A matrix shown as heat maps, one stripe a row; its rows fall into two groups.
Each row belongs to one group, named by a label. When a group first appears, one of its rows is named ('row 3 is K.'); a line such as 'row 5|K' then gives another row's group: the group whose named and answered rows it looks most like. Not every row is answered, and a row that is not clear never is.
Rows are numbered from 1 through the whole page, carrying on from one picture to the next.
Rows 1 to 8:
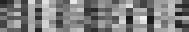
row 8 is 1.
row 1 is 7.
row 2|7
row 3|1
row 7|7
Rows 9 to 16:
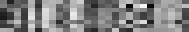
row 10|1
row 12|7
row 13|7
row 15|7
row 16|1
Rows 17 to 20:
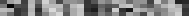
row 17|7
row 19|1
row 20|1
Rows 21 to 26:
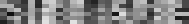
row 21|1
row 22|1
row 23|7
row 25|7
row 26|7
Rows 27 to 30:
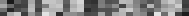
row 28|1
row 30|7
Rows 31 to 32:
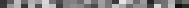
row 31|7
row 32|7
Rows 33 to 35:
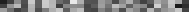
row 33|7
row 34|7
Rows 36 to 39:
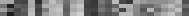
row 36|1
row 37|1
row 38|1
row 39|1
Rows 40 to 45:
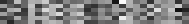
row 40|7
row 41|1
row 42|7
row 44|7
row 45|1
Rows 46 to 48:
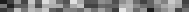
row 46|7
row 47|1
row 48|7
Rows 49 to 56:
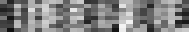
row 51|7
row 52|7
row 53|1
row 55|7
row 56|1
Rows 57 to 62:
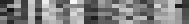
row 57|7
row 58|7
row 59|1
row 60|7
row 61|1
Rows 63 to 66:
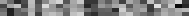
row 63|1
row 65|1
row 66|1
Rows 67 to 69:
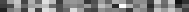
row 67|7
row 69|7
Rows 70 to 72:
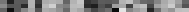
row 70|1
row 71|1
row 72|1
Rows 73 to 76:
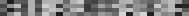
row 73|1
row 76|7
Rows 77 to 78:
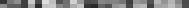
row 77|7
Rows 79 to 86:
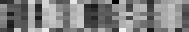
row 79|7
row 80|1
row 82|1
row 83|1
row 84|1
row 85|1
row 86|7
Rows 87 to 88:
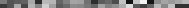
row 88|7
